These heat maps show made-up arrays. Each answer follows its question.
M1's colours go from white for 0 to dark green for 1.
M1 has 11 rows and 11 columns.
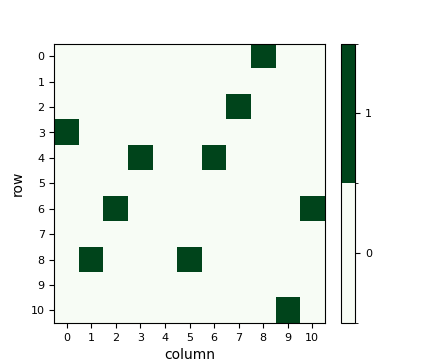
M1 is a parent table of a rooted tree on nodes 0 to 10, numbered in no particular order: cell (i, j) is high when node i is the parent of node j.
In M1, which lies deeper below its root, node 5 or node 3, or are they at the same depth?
node 5
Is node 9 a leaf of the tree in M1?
yes
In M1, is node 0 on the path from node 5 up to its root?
yes
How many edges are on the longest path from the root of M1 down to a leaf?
4
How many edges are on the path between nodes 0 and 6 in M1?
3
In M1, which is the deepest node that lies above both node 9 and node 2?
6
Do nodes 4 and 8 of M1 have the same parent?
no
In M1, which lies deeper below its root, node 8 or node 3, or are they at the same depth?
node 8
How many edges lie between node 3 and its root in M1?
1
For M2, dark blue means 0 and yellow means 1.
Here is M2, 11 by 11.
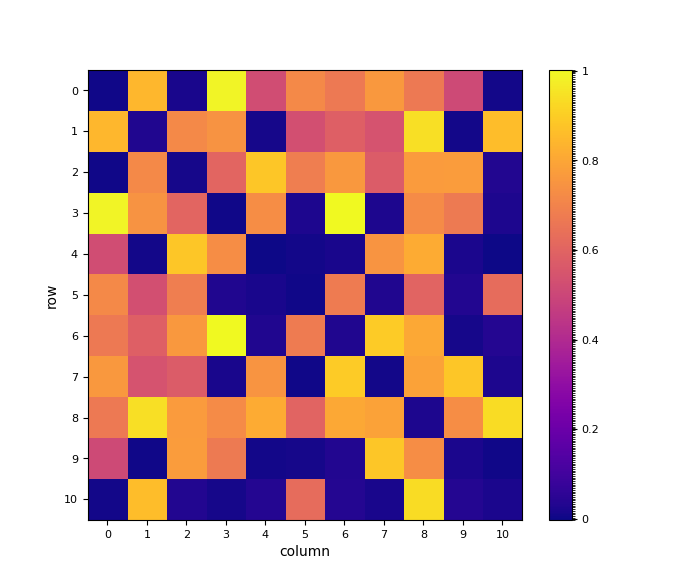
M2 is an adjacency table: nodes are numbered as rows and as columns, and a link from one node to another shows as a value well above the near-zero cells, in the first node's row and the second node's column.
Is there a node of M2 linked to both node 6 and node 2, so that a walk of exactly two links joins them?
yes
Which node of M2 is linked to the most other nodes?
node 8
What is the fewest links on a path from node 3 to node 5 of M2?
2
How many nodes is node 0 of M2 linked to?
8
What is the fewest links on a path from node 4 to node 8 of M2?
1
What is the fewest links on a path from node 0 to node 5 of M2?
1
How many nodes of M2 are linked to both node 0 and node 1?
5
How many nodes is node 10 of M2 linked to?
3
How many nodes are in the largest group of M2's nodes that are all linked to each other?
5
